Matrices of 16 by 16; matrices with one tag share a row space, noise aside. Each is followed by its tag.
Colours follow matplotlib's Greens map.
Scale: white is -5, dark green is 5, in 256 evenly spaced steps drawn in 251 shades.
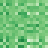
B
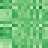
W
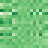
W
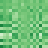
W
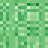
B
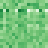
B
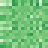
W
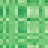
B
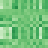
W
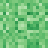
B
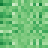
W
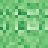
B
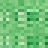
B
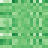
W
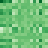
W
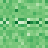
B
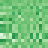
W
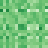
B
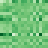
W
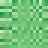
W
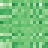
W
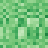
B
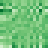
W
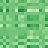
B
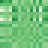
W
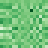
W
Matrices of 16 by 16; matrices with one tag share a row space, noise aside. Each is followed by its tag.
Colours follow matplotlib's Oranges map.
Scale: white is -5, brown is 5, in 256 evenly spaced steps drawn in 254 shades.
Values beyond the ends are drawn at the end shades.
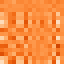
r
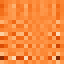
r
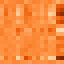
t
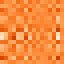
r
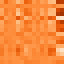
t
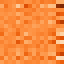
t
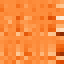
t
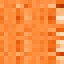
t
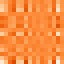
r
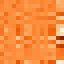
t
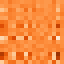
r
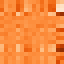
t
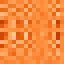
r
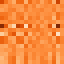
r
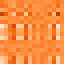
r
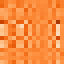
r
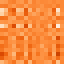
r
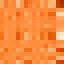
t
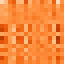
r
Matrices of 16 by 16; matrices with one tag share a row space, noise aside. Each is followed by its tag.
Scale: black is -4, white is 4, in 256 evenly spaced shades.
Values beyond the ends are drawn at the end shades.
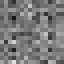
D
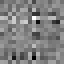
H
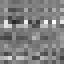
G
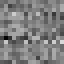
G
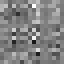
H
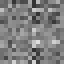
H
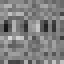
G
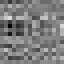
G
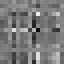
H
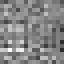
G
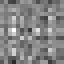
D
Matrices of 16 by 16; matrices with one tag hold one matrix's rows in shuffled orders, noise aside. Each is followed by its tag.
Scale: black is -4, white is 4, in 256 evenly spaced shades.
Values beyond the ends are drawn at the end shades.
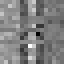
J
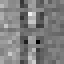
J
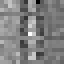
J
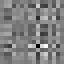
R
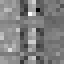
J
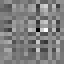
R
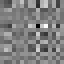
R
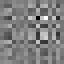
R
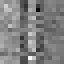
J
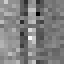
J
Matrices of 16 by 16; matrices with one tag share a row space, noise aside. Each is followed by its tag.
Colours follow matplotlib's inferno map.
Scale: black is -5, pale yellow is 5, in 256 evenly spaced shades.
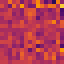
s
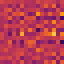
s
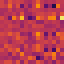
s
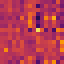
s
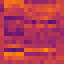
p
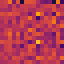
s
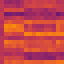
p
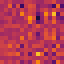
s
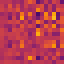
s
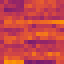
p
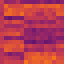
p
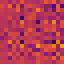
s
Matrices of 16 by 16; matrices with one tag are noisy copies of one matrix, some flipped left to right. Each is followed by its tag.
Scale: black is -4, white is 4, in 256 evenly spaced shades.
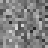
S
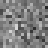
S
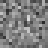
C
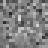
C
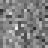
S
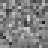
C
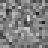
C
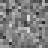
C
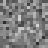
C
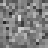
C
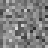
S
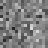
S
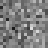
S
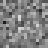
C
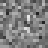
C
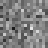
S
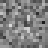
C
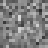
C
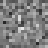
C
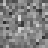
C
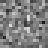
C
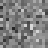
S
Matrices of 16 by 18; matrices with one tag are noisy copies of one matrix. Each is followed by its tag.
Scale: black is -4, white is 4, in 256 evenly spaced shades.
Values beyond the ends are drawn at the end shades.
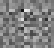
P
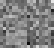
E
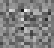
P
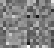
E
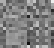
E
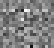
P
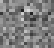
P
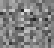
P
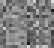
E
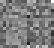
E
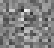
P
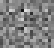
P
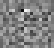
P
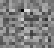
P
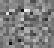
P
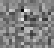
P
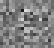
P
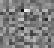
P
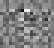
P
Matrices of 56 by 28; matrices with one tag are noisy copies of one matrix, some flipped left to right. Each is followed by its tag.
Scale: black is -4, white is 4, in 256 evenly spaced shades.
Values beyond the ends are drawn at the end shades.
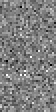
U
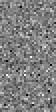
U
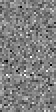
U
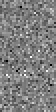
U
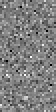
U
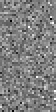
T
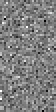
T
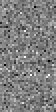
U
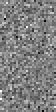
T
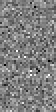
U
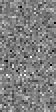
U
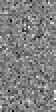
T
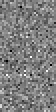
U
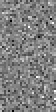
T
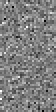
T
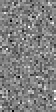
T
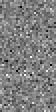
U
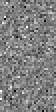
T
